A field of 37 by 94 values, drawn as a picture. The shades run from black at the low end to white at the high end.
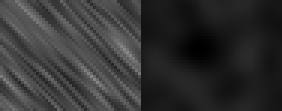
It is made of 1 by 2 panels. Panel 1,1: low, slanting down to the right. Panel 1,2: very low, smooth, faint in contrast.
